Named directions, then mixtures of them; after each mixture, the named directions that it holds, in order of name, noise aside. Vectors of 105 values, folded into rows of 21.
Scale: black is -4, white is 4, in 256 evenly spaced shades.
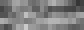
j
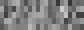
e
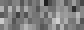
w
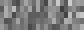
e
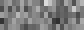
w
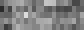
j, w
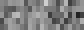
e, w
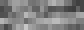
j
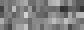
e, j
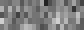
w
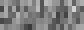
e, w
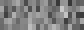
e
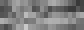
j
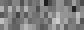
w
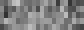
e, j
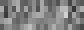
e, w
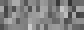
e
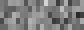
e, w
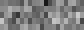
e, w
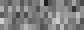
w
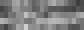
j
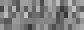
e, w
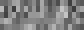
e, w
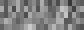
e, w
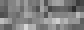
j, w
